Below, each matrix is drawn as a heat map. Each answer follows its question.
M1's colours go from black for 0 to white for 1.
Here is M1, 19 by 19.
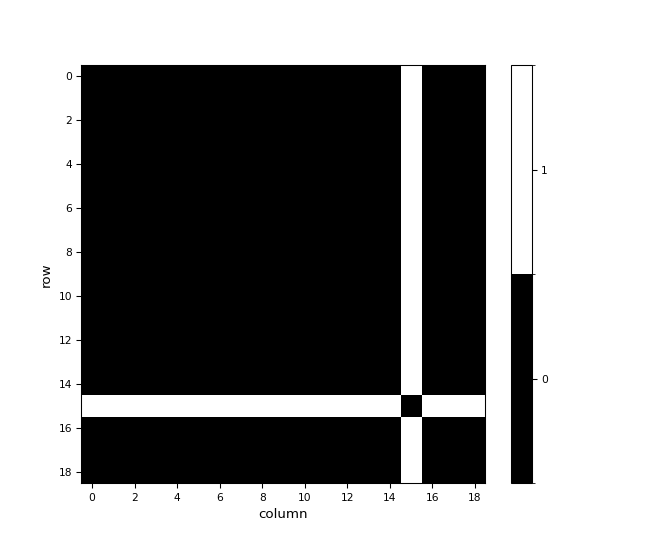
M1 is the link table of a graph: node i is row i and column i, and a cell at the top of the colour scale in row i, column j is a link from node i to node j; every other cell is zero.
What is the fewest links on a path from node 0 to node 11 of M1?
2
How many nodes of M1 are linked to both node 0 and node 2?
1
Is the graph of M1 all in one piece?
yes
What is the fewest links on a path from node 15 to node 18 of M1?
1
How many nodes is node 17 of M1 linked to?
1
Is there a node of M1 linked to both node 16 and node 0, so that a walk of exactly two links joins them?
yes
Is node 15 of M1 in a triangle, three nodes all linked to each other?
no
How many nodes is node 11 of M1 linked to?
1
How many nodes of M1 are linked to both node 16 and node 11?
1
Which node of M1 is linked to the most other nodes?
node 15
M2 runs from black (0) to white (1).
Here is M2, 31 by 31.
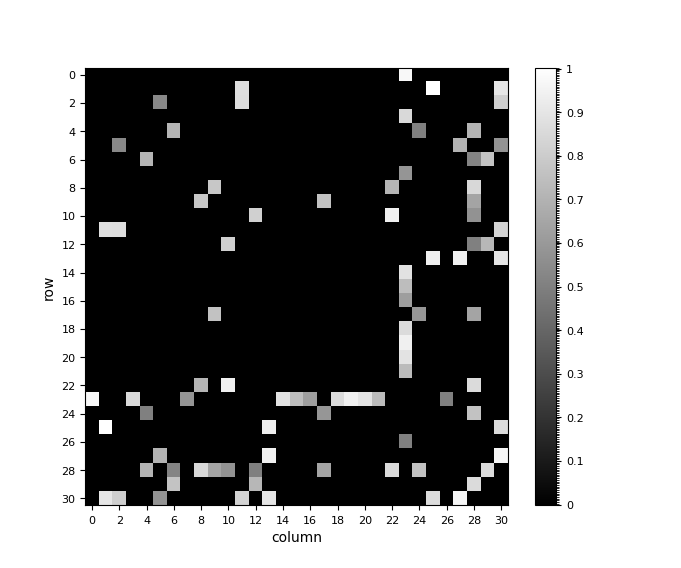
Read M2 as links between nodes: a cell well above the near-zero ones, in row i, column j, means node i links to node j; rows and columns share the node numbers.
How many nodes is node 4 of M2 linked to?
3
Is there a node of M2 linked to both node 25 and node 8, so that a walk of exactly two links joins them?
no
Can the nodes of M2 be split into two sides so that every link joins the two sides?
no
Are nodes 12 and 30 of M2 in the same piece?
no
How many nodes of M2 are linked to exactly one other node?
11
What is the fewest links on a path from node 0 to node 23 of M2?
1
